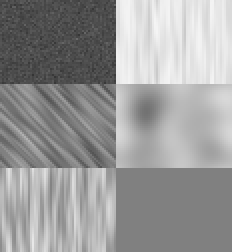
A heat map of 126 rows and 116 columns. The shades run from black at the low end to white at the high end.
The table splits into 3 rows of 2 panels. Panel 1,1: low, fine-grained, faint in contrast. Panel 1,2: very high, streaked downward, faint in contrast. Panel 2,1: middling, slanting down to the right. Panel 2,2: high, smooth. Panel 3,1: high, streaked downward. Panel 3,2: middling, flat.
